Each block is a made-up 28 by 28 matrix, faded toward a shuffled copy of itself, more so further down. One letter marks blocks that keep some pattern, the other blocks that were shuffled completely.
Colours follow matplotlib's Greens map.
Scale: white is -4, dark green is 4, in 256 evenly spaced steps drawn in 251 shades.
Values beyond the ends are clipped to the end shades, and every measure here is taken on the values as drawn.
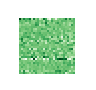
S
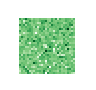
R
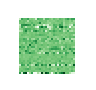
S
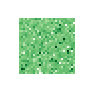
R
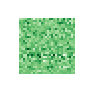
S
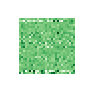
S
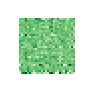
S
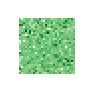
R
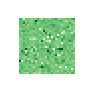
R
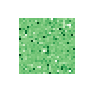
R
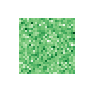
R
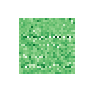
S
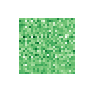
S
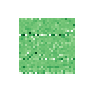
S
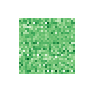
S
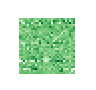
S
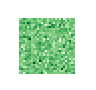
R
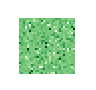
R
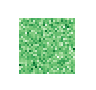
R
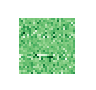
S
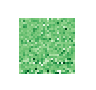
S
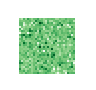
R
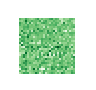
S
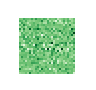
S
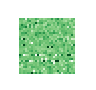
S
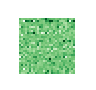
S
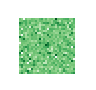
R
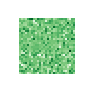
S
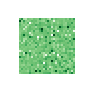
R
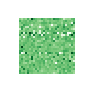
S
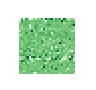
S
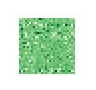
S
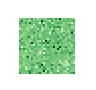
R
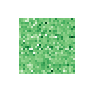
S
